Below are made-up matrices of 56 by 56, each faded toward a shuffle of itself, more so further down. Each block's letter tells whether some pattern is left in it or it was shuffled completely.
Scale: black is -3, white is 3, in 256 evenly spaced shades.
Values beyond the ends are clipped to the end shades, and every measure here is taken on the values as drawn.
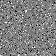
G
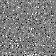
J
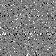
J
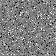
G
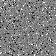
G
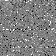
J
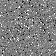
G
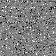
J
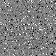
J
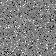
G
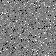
G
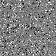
J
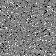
J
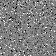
G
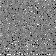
J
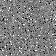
J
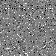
J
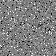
G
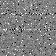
J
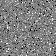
G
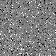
G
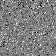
G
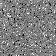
G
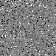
J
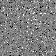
J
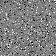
G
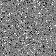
G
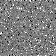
J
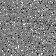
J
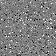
J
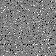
J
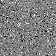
J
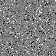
G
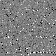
J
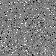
J
